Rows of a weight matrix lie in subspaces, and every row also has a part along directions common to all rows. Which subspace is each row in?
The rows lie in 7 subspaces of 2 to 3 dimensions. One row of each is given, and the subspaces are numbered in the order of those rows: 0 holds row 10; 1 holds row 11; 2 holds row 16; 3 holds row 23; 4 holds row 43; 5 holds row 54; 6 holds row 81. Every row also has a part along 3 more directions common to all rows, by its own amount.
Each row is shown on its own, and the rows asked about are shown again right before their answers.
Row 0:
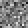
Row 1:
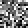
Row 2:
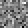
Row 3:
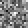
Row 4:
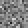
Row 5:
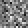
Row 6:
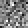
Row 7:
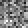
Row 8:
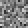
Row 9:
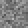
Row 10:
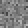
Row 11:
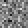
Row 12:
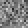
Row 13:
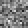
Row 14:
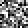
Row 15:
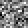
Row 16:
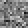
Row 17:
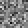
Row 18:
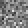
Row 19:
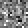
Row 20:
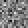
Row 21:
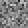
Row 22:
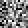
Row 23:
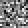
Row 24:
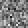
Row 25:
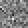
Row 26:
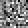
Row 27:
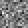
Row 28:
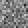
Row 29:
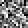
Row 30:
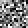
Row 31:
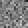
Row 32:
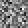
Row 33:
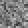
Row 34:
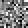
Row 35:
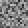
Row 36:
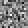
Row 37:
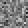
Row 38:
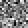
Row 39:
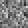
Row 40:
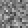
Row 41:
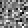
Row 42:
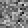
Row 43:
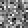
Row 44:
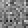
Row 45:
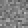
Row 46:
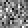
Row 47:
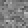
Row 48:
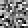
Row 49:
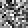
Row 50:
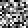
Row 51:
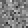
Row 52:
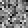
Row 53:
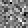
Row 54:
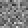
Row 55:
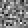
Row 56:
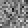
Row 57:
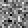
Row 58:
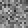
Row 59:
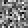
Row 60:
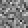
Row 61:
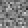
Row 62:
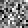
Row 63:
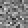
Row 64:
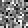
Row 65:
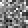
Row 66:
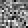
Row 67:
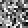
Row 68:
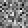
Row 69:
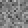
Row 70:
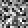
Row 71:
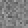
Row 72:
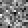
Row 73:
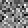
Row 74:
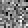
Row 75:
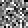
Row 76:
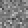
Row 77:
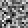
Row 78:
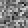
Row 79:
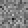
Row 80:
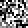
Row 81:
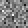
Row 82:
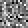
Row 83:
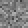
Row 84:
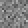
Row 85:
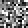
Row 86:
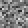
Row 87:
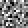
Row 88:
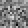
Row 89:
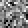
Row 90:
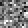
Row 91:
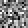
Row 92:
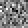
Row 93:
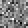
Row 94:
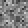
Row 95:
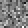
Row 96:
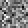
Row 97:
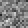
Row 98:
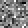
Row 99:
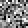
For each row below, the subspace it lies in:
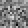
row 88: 2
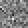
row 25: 4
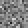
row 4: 4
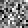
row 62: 3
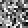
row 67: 4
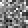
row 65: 5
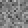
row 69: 5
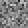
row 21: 1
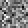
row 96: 6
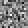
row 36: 1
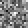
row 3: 4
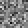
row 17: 4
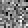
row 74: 0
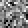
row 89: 5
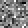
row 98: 2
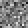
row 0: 5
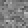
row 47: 2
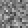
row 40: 6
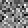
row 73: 6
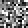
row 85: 0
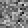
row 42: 1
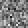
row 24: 2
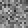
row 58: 4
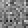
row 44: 5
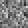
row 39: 0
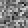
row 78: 1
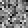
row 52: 4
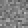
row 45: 3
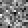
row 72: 4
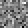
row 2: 2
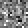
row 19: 0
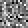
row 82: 3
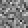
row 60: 6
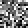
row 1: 0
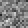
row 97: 6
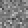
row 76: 4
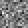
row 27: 2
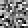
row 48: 3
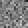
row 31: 0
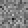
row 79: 4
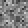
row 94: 2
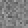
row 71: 5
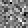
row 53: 6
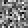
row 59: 1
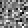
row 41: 1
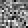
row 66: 2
